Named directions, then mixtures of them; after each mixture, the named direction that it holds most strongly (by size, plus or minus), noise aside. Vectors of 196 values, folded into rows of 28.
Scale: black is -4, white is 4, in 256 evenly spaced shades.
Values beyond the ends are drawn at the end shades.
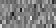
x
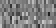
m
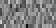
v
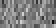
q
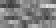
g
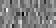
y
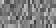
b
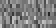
m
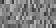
b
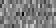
y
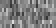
y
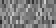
q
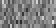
q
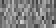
q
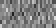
x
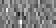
y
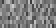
b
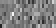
x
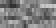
g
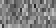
b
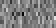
y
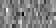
y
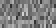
b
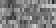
g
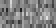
y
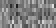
m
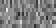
y
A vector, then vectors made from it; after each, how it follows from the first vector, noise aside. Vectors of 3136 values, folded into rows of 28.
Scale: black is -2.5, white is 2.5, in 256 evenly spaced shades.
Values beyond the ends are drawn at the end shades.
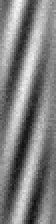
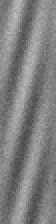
shrunk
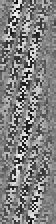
sign-scrambled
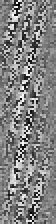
sign-scrambled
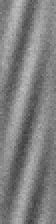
shrunk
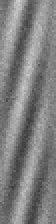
shrunk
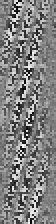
sign-scrambled
